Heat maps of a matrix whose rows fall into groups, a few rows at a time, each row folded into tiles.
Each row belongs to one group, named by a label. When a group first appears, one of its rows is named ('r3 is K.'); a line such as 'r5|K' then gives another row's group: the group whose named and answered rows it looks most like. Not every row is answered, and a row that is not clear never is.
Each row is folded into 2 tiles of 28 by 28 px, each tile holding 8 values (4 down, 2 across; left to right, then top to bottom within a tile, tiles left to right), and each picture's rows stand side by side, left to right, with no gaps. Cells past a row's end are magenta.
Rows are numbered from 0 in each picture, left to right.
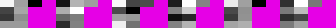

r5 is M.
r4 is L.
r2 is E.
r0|L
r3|M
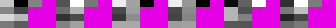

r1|M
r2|L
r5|M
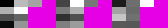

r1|M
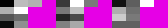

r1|M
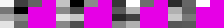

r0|E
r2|M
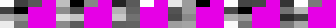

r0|E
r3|L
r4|E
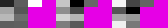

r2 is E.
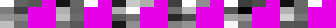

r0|E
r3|M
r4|E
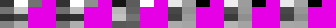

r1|M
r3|L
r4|L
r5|L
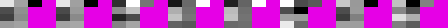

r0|L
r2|M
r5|E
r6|L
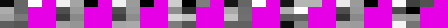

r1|L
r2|L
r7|E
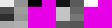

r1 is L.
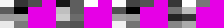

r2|E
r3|M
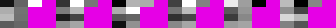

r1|M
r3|M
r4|L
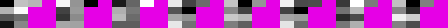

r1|L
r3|E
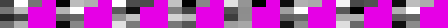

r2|E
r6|E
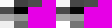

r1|E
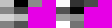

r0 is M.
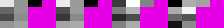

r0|L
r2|M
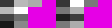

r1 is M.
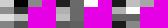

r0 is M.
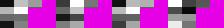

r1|M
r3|E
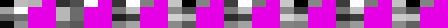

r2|M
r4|M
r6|M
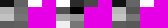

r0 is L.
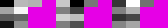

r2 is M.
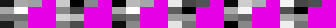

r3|E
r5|E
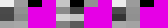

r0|L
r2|L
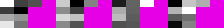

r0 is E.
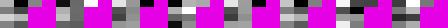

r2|L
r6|E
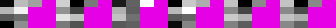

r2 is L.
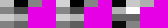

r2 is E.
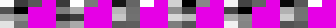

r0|E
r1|M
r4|E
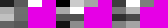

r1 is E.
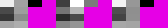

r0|L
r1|M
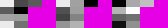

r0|E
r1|L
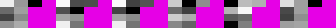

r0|L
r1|E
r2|E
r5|L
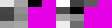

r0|L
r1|E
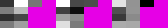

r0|M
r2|L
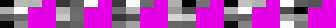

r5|E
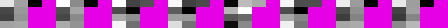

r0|L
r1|L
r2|E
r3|E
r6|L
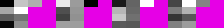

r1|L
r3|M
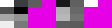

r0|E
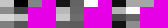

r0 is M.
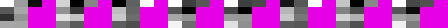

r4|E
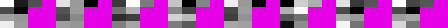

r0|E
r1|L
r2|M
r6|E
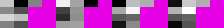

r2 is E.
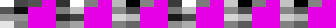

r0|E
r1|M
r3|M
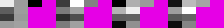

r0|L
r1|M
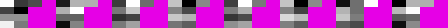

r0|E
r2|M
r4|M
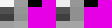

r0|L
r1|L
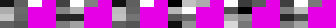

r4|E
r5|M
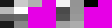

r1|L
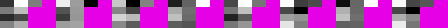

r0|M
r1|L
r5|E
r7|E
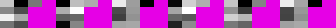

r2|L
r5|L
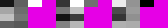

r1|M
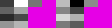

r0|M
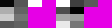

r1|E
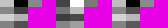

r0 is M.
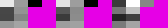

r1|L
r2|M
